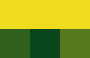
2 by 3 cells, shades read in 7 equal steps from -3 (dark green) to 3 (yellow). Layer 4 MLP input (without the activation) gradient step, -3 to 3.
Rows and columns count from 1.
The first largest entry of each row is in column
1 3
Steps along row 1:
same same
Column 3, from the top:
3 -1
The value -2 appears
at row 2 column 1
